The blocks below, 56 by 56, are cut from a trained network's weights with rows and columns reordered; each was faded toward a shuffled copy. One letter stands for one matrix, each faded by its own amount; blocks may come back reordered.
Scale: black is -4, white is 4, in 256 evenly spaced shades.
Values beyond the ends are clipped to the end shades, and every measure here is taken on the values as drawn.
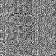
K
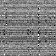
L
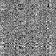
K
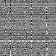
L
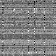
L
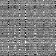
L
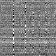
L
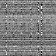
L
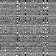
L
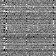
L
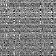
L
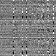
L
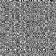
K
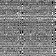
L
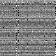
L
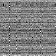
L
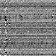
L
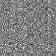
K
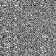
K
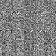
K
